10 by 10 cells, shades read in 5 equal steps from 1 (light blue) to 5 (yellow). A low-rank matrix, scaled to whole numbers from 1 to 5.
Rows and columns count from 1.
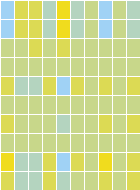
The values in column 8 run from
1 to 5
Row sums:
27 27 32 30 31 30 32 30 33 31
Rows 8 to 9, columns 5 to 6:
3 3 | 1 4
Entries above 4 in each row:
1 1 0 0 0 0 0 0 2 0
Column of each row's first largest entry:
5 5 3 1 1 1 1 1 1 1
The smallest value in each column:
1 2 2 2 1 2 3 1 3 2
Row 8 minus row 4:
0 0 0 0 0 0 0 0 0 0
